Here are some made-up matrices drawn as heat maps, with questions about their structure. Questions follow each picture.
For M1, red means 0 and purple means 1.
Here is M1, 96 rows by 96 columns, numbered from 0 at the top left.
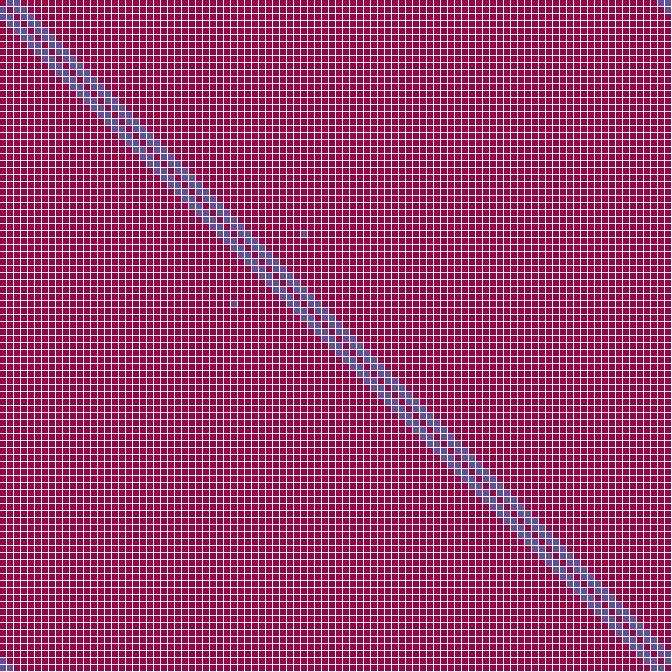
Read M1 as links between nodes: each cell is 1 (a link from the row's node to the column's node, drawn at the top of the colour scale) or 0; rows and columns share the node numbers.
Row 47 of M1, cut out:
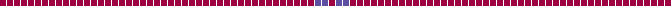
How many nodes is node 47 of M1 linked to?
4
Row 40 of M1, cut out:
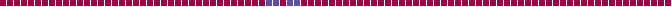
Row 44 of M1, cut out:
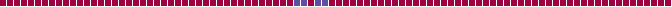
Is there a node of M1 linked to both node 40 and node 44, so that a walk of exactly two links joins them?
yes
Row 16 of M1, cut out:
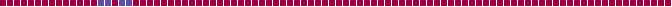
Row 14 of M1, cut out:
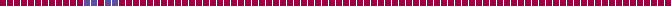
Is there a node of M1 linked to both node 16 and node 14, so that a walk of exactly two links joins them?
yes
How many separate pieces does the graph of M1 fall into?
1
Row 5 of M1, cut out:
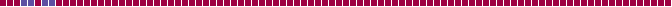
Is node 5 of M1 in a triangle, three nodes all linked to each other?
yes
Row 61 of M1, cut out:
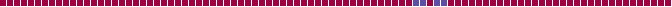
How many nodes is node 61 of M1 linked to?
4
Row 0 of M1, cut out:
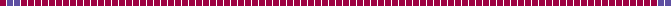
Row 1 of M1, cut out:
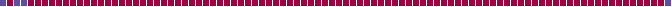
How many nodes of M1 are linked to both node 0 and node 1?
2
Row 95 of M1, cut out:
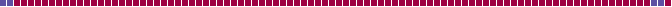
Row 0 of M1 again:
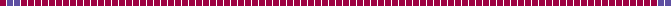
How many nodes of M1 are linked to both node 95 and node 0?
2
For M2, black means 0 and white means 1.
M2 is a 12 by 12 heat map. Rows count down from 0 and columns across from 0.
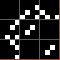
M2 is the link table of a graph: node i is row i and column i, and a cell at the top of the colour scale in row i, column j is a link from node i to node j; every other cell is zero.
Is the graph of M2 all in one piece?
no
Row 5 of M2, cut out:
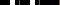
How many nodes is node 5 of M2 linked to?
2
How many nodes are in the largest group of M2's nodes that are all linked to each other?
2
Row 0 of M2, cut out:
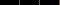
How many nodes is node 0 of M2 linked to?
0
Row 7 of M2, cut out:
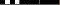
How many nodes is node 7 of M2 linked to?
2
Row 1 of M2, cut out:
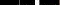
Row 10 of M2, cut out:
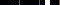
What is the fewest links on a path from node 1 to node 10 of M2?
4
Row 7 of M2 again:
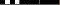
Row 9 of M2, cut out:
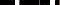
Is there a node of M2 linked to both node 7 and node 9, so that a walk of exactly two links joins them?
yes
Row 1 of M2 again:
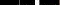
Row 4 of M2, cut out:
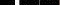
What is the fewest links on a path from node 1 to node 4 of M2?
3
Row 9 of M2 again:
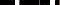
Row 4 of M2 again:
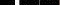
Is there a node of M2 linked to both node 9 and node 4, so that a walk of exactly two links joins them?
yes
